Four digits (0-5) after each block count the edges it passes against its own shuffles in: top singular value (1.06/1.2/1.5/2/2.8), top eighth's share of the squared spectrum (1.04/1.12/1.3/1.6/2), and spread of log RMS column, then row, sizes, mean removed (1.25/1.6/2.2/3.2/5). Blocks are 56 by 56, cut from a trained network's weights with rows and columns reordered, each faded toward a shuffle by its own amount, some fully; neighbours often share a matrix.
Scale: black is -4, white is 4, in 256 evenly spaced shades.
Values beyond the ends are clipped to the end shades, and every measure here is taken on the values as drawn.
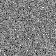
1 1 0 0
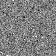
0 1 0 0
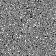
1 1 0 0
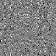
3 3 2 1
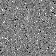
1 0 0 0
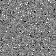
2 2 0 0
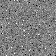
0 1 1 0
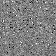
2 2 0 1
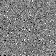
2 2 0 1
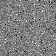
1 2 0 0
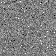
0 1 0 0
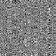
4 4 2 2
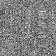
3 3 0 2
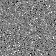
0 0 0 0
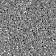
1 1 0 0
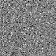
3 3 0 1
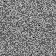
0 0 0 0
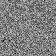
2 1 0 0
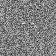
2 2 0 0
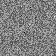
0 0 0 0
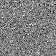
2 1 0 1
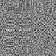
4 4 2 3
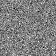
0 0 0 0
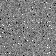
1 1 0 0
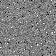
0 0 0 0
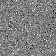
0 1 0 0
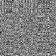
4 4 1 1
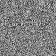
3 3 0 1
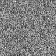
3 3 0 1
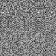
4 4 0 2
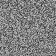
2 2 0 0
